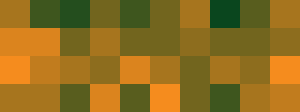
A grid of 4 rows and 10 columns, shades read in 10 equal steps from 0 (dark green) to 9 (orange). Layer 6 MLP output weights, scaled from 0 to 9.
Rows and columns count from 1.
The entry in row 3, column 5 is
8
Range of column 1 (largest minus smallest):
3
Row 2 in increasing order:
4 4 4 4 4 5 5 6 8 8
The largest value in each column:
9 8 6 8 8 9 6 6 6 9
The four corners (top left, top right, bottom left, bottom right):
6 6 6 7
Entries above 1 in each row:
8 10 10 10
